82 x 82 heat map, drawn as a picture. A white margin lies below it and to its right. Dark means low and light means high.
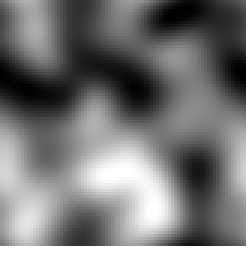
Lone odd cells: none. Grain: smooth. Ninth with the lowest average: top right. Ninth with the highest average: bottom middle.
